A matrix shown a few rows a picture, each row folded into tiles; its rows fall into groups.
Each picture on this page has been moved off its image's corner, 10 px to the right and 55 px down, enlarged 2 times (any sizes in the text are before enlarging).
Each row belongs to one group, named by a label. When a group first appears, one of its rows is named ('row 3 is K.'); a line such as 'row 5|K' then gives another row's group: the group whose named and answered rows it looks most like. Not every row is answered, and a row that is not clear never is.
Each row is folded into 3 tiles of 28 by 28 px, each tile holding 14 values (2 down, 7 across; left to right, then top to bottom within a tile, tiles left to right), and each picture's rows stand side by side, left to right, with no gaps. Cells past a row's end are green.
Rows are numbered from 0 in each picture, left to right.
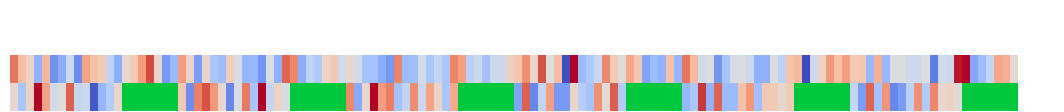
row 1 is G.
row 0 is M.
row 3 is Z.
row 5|G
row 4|G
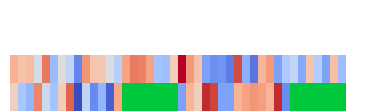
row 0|M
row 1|Z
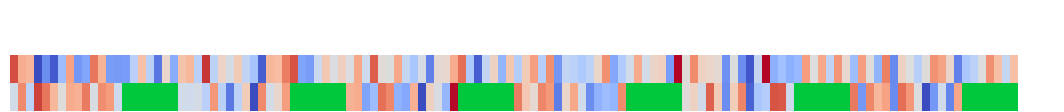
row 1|G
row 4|M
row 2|G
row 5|M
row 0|Z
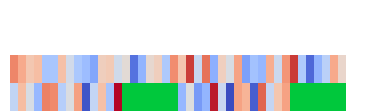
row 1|G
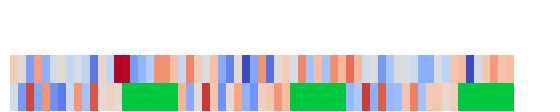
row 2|G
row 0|G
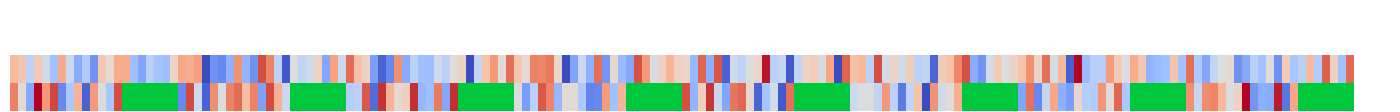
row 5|G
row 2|G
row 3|M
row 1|Z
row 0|G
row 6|Z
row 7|M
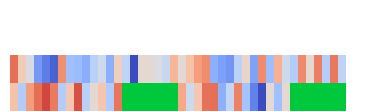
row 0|G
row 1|M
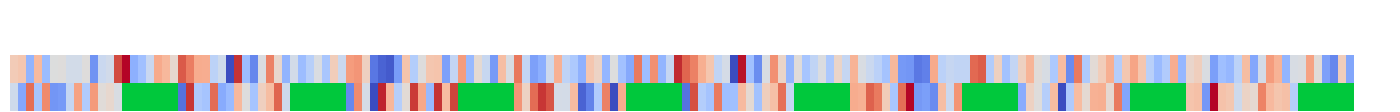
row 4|Z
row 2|Z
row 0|G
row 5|M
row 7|Z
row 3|M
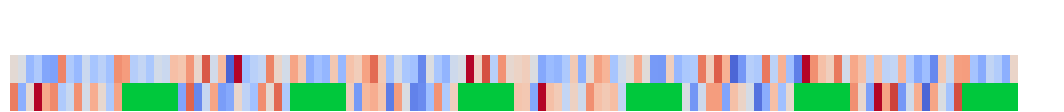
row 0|G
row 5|G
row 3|Z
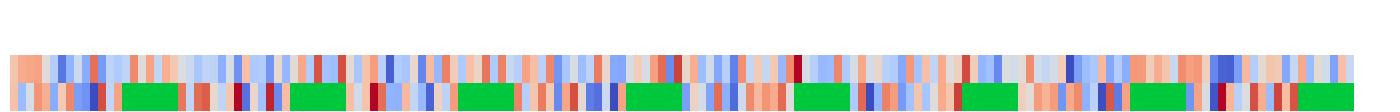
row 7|Z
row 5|Z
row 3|M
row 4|Z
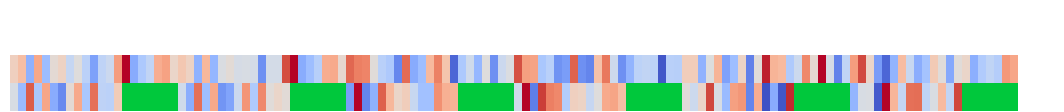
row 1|G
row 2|Z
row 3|Z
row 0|G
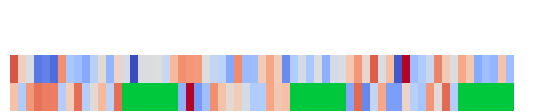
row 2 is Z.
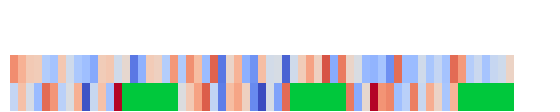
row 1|M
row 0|G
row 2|G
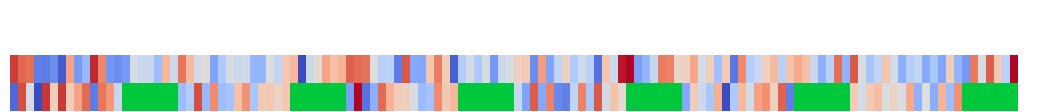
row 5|M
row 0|Z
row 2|Z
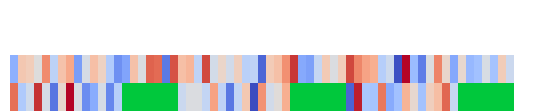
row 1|G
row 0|M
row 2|Z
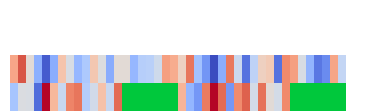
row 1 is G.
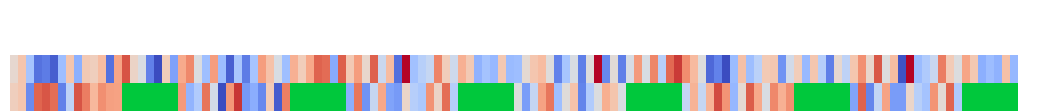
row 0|Z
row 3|M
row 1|M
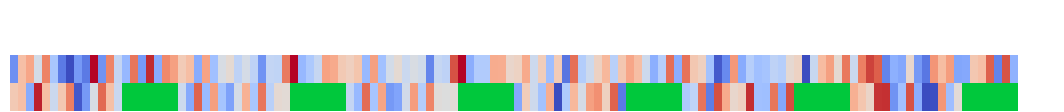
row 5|M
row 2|G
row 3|Z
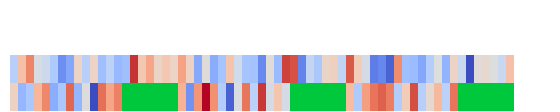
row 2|G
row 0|M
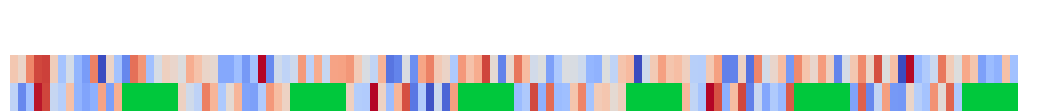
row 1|M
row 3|G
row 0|M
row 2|M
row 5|Z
